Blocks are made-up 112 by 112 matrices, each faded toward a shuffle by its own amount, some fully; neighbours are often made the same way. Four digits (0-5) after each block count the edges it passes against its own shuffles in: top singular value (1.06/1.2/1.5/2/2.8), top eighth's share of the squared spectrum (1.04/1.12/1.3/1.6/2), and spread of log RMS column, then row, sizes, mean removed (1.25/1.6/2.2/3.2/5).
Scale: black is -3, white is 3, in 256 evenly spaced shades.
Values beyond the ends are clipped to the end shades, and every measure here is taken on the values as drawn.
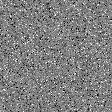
0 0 0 0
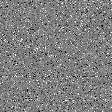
3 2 0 1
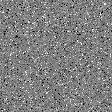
2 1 0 0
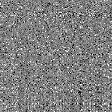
4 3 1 2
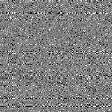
5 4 2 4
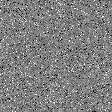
2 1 0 0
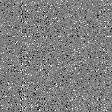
4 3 2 2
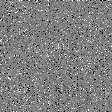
3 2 1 1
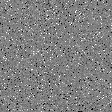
1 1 0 0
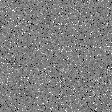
2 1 0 0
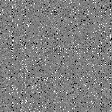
4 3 2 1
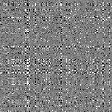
5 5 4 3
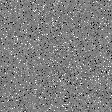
0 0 0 0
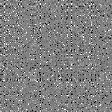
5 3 2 2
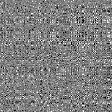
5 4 3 3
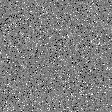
0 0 0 0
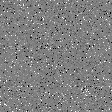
2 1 0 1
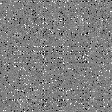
4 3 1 2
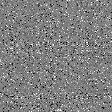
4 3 1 2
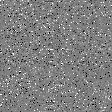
3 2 1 1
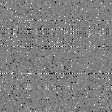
4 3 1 2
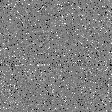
2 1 0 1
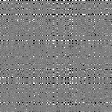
5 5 3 4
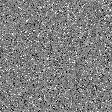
0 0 0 0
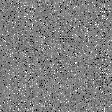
3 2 2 0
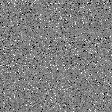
2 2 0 1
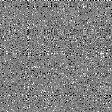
4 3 2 3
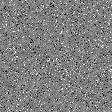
0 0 0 0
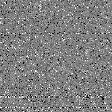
4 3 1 2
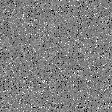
3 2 1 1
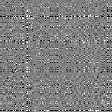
5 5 3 4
